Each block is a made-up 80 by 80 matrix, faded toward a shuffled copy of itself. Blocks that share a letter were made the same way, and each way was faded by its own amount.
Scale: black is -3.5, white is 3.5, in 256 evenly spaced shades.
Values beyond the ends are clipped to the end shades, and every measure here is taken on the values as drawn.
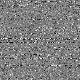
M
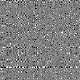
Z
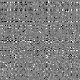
Z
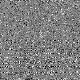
M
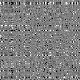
Z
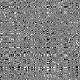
Z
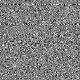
M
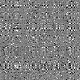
Z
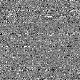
M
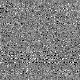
M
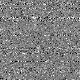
M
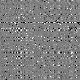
Z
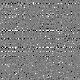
Z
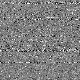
M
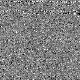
M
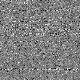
M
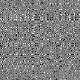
Z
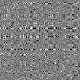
Z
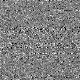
M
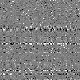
Z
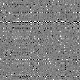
Z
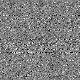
M
